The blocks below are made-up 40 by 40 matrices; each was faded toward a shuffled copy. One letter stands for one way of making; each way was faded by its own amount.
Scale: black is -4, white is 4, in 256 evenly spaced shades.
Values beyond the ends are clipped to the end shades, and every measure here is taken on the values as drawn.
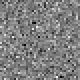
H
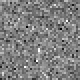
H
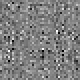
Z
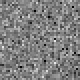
H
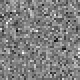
H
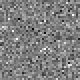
H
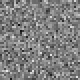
H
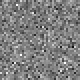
H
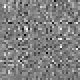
Z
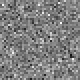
H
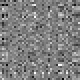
Z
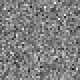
H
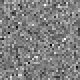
H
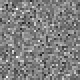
H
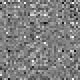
Z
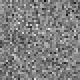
H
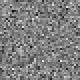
H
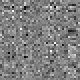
Z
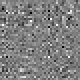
Z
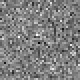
H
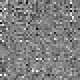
Z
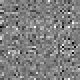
Z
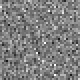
H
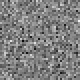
H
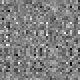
Z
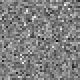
H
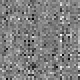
Z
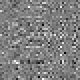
Z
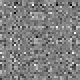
Z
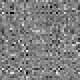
Z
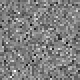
H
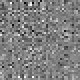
Z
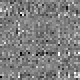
Z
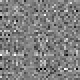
Z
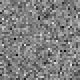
H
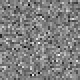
H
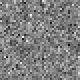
H
